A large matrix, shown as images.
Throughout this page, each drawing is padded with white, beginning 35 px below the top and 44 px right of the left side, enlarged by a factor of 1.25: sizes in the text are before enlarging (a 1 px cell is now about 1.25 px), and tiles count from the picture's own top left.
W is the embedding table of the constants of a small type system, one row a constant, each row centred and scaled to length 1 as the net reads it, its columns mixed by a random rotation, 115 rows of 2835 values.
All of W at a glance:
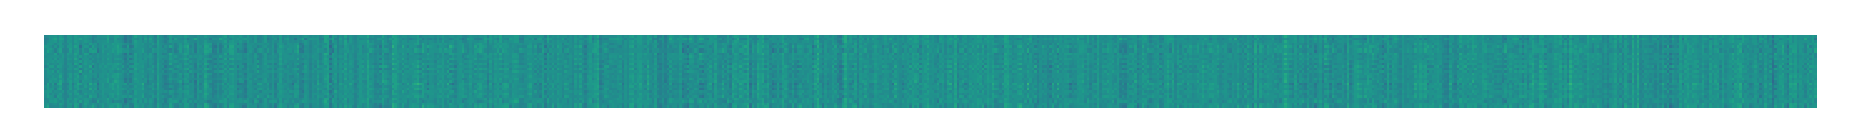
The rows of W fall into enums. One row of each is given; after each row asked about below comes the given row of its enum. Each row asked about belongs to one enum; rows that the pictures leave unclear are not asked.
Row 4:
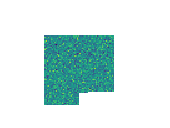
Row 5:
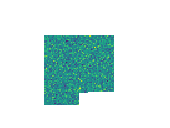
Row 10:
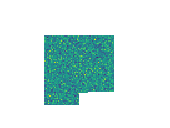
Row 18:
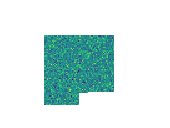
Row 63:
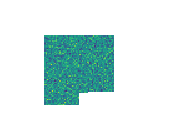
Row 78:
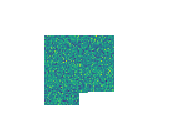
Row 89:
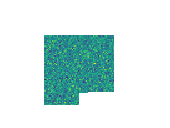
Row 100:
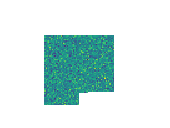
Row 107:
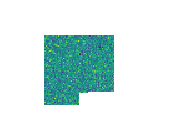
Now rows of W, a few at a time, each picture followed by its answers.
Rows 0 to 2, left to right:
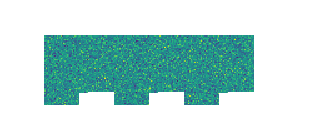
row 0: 100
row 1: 5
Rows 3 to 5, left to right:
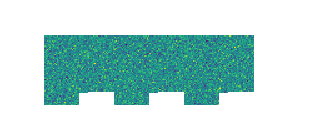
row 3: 89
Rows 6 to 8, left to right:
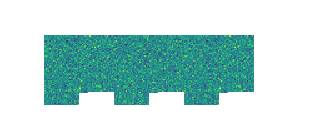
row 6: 5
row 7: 4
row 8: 5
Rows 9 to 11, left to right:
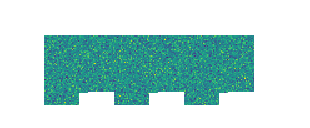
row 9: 89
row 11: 100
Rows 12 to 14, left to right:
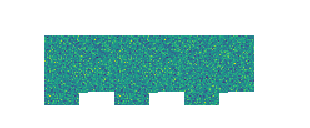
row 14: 89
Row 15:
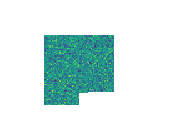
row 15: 63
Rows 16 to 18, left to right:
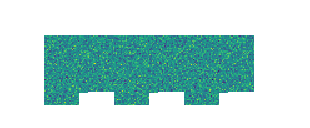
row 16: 89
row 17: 63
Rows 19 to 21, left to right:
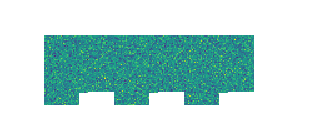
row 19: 100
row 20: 63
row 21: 10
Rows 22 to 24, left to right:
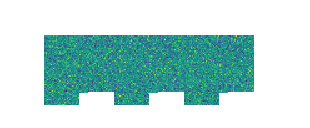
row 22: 63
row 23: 10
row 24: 78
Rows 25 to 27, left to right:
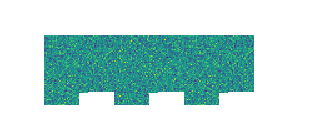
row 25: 63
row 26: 10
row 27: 63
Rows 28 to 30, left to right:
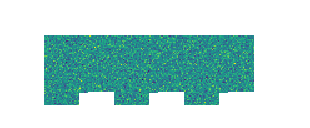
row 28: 5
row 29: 18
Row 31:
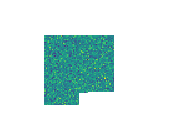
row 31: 100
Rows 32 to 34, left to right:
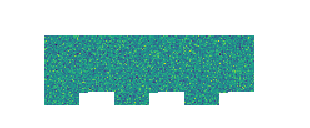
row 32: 4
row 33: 89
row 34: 107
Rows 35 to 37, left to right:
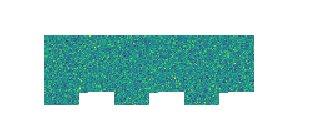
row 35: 5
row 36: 100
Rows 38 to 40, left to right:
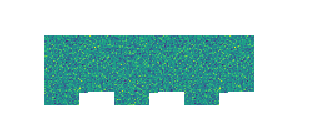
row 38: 5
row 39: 63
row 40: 5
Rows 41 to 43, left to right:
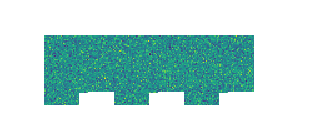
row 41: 100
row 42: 107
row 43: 78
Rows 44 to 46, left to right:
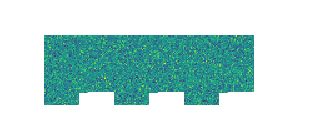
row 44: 100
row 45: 89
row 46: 78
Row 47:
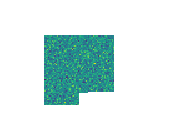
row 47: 89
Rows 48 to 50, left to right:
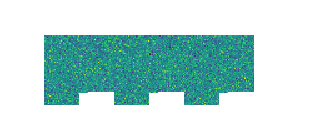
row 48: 10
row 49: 107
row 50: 100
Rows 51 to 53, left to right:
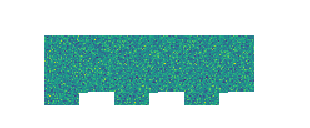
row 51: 10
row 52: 89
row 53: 89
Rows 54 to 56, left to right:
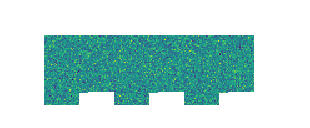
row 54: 18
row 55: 10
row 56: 107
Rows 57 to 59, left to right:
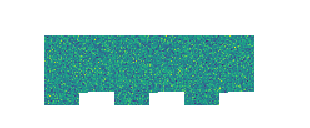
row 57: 10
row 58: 78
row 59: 5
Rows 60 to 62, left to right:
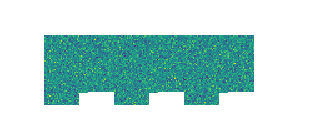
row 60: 10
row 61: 100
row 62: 89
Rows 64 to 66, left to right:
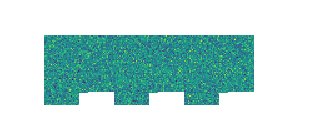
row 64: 18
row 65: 78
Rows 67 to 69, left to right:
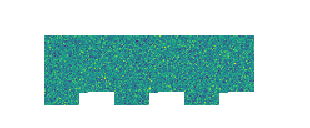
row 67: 100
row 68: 5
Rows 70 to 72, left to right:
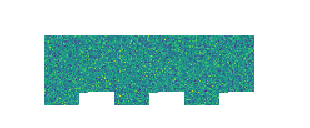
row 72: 63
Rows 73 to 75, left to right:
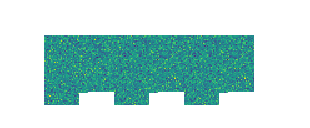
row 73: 10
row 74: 100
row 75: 100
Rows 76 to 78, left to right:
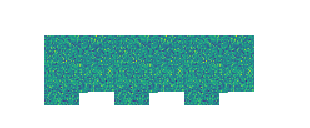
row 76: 78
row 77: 78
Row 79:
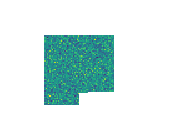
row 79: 10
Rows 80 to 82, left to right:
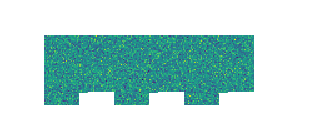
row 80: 78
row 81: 18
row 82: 10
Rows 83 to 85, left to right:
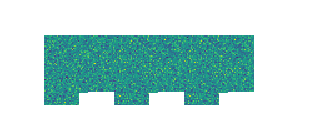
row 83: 89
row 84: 10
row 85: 10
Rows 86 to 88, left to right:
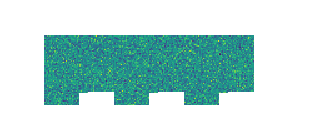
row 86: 78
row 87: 63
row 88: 107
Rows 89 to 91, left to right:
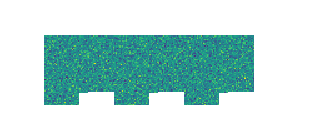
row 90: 63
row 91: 100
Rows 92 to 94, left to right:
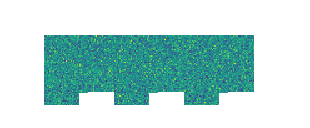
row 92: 78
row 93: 10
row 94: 89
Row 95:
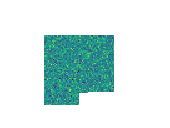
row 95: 18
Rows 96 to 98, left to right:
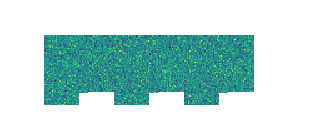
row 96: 63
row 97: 107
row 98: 10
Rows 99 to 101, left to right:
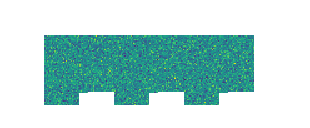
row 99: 78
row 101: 89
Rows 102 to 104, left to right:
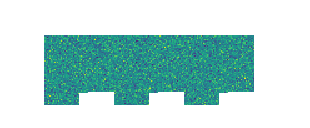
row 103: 5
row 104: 100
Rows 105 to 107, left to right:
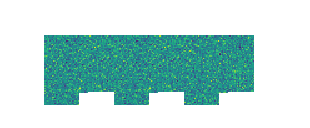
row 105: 5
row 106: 5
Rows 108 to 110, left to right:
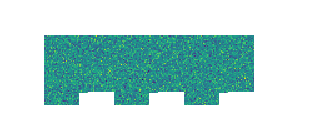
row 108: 78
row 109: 18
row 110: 100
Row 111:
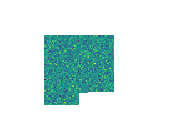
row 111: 89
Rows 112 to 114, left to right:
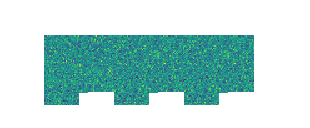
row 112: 78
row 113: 89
